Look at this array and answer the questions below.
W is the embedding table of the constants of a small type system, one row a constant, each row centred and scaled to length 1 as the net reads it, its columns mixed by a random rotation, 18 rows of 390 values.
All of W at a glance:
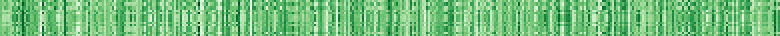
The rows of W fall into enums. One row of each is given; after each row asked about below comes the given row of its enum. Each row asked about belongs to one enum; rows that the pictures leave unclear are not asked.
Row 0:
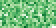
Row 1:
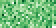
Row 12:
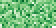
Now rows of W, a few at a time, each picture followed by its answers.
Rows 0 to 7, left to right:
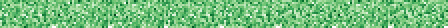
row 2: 1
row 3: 0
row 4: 0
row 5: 12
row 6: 1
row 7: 12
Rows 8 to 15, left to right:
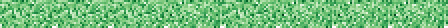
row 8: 12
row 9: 12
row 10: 12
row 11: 1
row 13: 1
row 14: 1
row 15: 1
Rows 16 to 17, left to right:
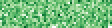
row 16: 0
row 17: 1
